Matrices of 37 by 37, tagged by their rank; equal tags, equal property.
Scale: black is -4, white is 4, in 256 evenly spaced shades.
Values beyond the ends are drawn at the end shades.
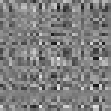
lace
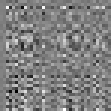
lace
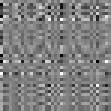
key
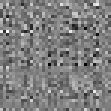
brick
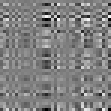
key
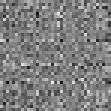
brick
